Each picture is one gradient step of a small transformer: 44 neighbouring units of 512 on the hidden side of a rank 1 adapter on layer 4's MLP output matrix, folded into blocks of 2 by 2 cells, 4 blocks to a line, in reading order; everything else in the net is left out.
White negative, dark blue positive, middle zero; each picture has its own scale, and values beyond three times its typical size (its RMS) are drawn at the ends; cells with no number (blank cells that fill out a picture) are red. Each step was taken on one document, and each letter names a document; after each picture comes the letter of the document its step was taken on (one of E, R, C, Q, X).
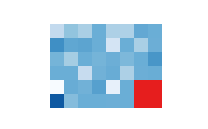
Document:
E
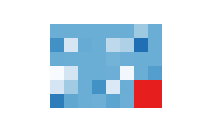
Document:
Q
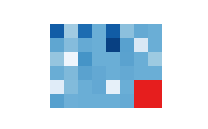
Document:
E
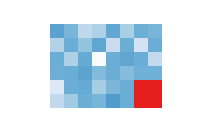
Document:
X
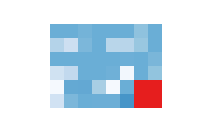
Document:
Q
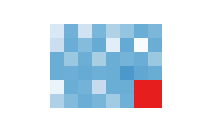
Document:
X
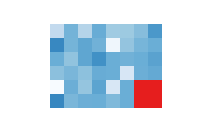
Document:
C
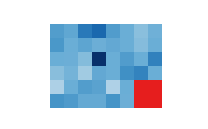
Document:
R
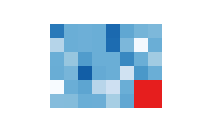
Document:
R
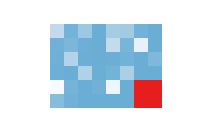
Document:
E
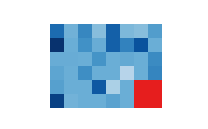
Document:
C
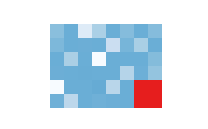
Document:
C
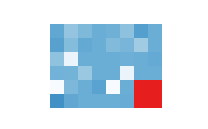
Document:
E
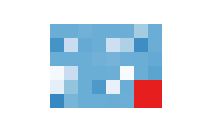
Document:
Q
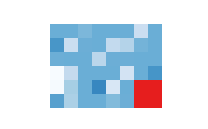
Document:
Q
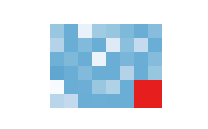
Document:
C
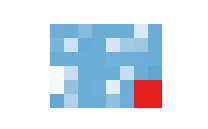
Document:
Q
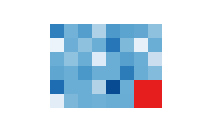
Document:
C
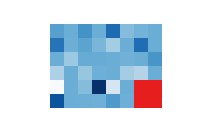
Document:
R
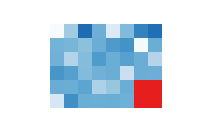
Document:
C
